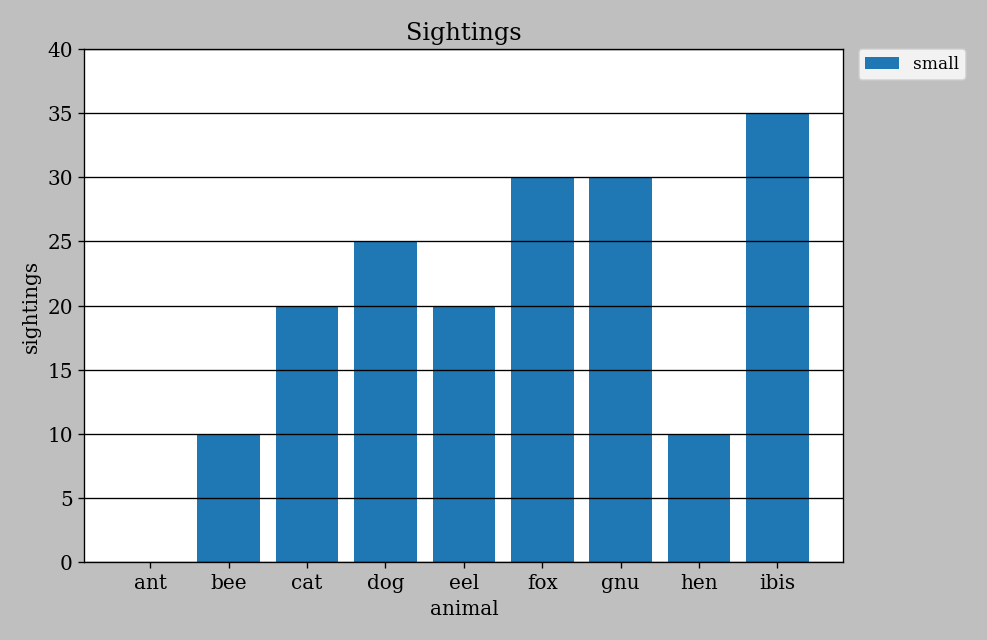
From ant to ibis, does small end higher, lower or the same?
higher
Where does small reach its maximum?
ibis
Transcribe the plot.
Title: Sightings
x-axis: animal, ticks ant bee cat dog eel fox gnu hen ibis
y-axis: sightings, ticks 0 5 10 15 20 25 30 35 40
Legend: small
Values:
small: 0 10 20 25 20 30 30 10 35
